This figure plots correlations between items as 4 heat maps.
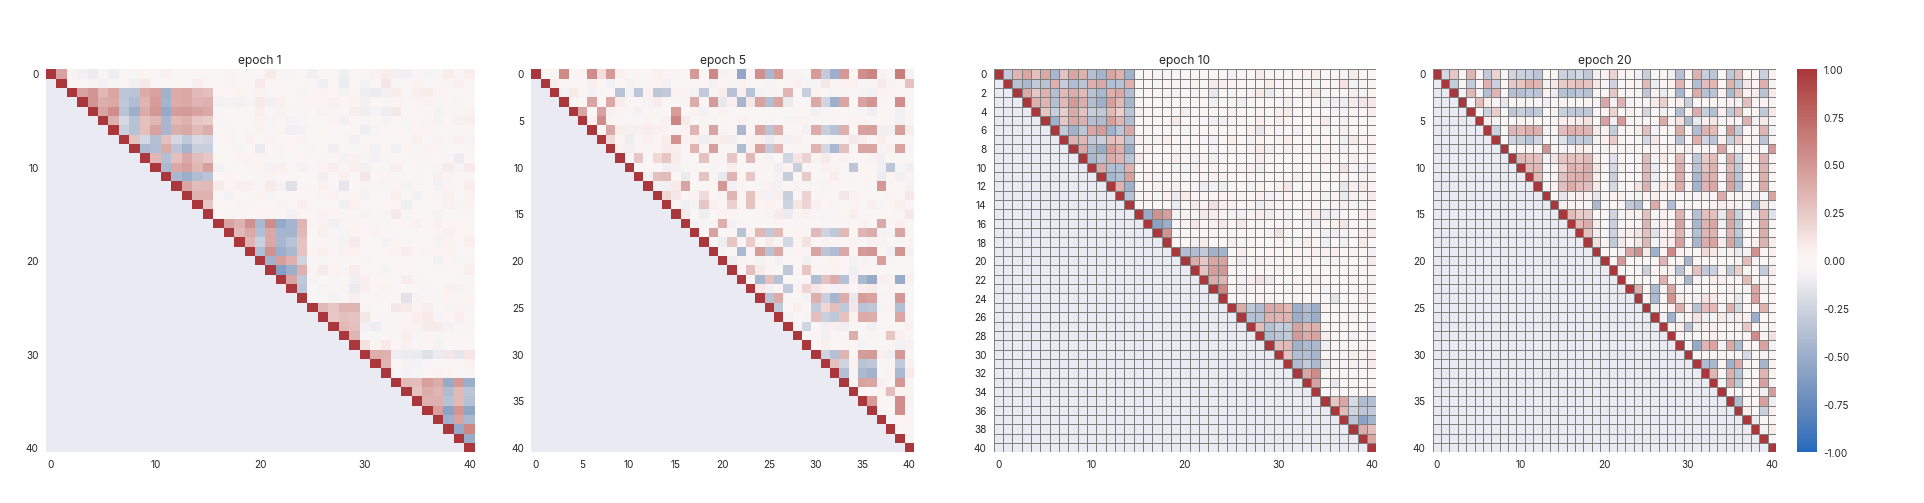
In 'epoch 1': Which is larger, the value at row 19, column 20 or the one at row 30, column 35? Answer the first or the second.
the second
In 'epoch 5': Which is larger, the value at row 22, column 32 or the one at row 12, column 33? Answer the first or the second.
the first
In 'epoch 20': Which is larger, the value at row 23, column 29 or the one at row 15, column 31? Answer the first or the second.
the first
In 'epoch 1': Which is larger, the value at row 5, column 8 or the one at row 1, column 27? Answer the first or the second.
the second
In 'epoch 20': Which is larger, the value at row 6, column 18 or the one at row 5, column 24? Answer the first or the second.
the first
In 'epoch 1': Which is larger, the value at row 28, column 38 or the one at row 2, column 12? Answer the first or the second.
the second
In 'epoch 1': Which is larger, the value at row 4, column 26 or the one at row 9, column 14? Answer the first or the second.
the second
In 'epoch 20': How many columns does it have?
41
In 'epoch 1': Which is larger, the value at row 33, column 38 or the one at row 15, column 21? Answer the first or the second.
the second
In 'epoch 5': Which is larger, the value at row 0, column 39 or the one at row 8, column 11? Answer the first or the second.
the first
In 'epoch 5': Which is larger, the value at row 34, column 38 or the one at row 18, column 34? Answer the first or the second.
the first
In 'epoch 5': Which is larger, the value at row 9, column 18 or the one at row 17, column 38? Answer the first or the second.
the first
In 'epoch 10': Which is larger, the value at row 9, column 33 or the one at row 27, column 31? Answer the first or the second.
the first
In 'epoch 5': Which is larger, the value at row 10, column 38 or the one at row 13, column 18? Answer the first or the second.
the second
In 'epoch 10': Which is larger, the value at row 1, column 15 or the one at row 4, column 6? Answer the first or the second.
the first
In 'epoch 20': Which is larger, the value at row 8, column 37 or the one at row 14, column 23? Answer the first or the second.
the first
